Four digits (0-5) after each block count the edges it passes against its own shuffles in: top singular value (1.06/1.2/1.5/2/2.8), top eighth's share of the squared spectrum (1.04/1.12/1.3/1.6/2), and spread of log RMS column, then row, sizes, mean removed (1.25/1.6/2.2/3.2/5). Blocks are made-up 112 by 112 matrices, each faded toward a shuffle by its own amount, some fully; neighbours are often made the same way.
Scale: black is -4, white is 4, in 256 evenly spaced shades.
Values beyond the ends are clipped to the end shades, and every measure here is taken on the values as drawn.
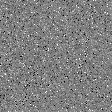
3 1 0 0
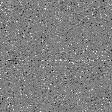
3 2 0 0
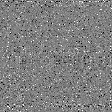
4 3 1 2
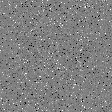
2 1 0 0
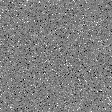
0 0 0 0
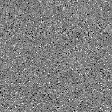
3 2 1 1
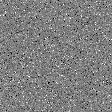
2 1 0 0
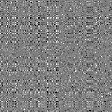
5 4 3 3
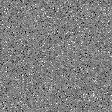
3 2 0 0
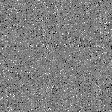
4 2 1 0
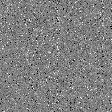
2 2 1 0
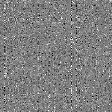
4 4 3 1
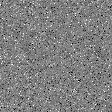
1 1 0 0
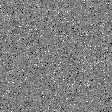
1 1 0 0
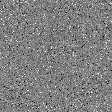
2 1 0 0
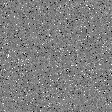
0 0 0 0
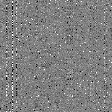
4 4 2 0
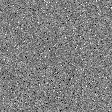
0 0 0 0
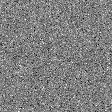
0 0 0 0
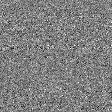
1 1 0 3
